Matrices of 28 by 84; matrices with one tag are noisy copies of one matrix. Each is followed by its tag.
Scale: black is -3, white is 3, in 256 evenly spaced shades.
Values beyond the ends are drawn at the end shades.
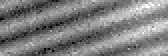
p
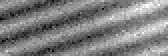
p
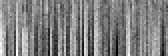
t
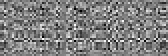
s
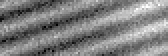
p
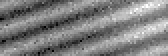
p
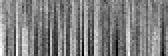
t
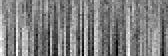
t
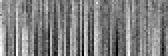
t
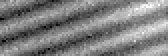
p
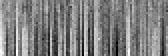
t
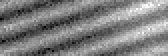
p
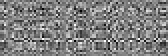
s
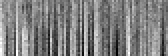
t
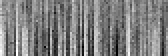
t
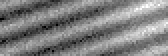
p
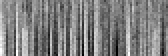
t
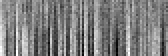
t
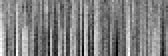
t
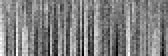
t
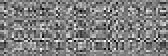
s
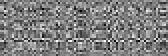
s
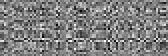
s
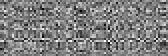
s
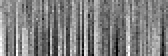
t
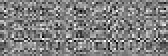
s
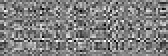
s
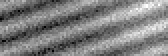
p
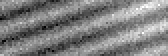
p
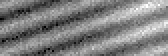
p
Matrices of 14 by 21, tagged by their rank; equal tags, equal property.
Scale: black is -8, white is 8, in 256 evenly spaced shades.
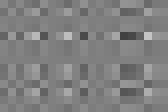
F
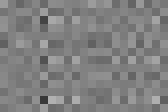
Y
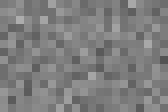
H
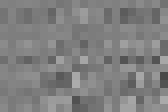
Y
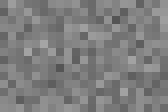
H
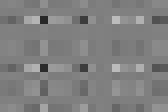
F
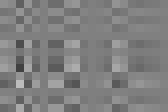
F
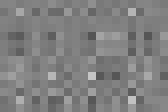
Y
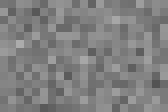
H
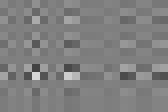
F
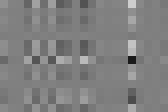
F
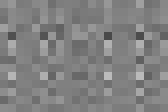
Y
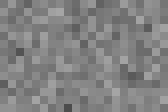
H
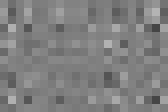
Y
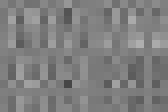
Y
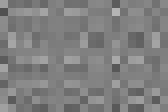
Y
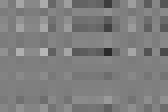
F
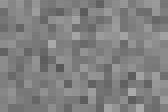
H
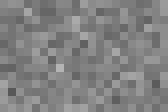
H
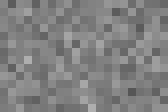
H
